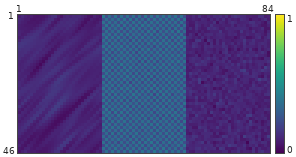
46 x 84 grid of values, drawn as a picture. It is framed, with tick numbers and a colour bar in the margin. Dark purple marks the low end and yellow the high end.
It is made of 1 by 3 panels. Panel 1,1: very low, slanting up to the right, faint in contrast. Panel 1,2: low, checkered. Panel 1,3: very low, fine-grained, faint in contrast.
